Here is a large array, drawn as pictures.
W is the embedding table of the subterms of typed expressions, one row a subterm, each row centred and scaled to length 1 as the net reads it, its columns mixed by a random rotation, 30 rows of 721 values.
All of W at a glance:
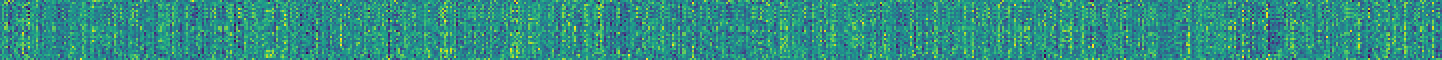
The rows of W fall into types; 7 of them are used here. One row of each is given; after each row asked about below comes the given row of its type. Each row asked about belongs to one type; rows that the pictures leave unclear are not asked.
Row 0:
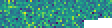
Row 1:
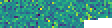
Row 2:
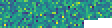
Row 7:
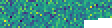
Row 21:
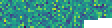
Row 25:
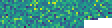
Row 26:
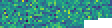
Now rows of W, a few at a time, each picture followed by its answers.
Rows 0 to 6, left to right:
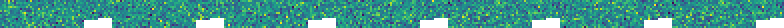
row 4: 26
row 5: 25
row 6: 26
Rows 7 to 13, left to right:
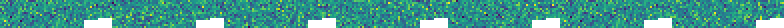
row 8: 26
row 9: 21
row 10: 2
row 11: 1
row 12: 7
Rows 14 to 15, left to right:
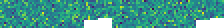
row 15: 0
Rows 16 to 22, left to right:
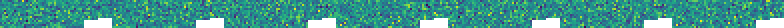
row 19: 2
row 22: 2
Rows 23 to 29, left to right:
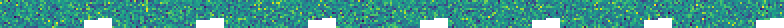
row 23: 1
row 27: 25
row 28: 25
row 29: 7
